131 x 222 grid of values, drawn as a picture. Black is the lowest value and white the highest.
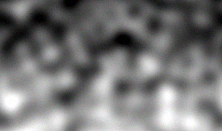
Slope: up to the bottom. Odd rows or columns: none. Grain: smooth. Lone odd cells: none.
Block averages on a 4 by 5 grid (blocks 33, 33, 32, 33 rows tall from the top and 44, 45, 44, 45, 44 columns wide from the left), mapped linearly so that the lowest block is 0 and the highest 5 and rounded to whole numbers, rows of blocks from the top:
00210
12121
42333
54554
